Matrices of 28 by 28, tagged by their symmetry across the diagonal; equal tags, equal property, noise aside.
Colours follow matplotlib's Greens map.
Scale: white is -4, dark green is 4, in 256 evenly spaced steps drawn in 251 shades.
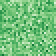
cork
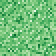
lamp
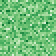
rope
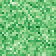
rope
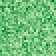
rope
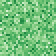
rope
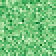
cork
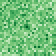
lamp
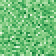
rope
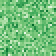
cork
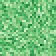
cork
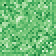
lamp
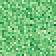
cork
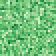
cork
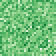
lamp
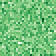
cork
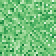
cork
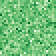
rope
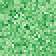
lamp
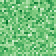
rope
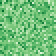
rope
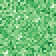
lamp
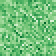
cork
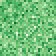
lamp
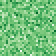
cork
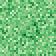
lamp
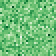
rope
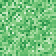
lamp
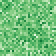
lamp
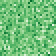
rope
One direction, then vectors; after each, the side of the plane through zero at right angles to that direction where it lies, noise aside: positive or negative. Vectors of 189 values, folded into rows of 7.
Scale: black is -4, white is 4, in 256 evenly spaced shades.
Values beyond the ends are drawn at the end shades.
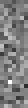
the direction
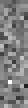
positive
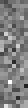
positive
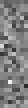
positive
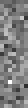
positive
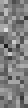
positive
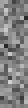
positive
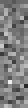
positive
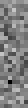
negative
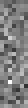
positive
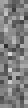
positive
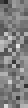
positive
